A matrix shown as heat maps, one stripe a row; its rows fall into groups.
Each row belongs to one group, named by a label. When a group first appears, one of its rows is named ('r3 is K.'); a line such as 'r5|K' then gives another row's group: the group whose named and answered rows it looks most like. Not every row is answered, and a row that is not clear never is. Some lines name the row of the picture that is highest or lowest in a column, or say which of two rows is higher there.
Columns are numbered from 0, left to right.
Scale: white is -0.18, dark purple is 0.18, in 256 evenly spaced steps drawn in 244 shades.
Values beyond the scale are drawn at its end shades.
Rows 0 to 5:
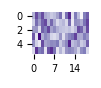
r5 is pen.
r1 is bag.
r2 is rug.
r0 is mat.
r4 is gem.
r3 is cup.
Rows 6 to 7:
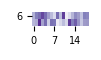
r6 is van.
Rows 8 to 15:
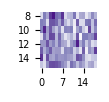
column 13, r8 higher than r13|Yes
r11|bag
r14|cup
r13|van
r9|rug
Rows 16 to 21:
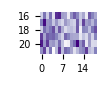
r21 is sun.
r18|bag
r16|pen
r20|cup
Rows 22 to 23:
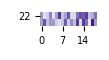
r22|sun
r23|mat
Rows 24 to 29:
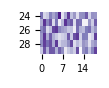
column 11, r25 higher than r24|No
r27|mat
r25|van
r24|sun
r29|bag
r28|van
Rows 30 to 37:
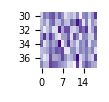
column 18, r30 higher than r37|Yes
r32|sun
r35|pen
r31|gem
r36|gem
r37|rug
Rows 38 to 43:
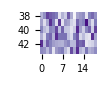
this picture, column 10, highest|43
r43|gem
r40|rug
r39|sun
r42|cup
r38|van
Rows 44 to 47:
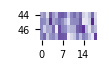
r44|pen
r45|pen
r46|cup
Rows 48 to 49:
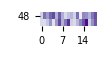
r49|sun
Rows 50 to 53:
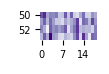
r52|gem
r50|van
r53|mat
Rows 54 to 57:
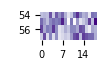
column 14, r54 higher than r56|No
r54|gem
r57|mat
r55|rug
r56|cup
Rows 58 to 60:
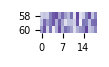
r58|rug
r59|bag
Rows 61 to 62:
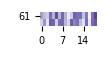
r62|gem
